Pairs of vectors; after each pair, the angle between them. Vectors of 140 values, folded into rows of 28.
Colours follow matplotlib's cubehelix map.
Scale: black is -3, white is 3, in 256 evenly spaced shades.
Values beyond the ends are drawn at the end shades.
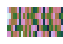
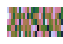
nearly parallel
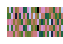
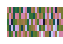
partly opposed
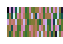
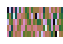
nearly parallel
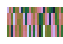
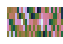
orthogonal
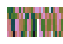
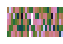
orthogonal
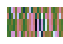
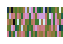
orthogonal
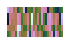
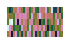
orthogonal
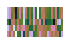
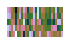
nearly parallel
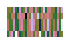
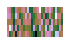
partly opposed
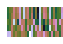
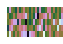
partly aligned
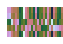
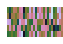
nearly opposite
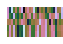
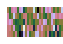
partly aligned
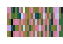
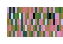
orthogonal
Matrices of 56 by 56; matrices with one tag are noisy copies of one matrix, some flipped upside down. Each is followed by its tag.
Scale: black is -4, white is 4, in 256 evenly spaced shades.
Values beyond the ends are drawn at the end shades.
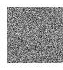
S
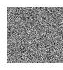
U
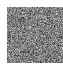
U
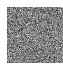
S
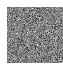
S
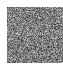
S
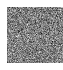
S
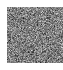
U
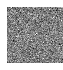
S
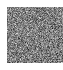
S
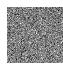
U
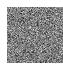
U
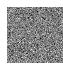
U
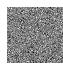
U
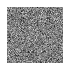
U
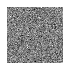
S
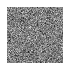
U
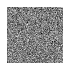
S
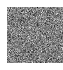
U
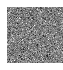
U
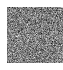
S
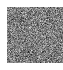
U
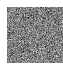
U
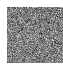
S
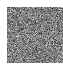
S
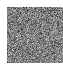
S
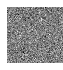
U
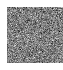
S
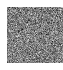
S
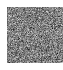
S
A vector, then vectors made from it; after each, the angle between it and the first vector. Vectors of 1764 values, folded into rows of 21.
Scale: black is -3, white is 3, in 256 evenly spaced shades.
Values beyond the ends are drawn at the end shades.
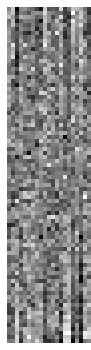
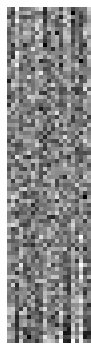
nearly opposite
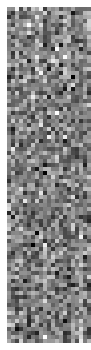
partly opposed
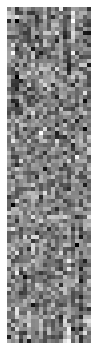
partly aligned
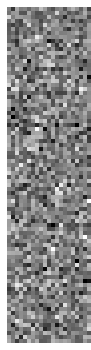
orthogonal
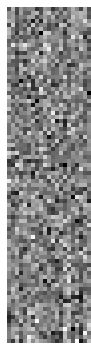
partly aligned
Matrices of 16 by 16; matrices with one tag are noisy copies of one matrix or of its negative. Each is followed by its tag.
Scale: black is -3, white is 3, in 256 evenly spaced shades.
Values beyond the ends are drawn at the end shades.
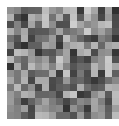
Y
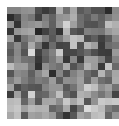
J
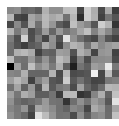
Y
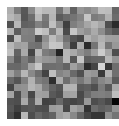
J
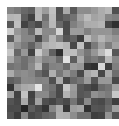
J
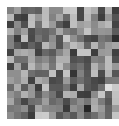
Y
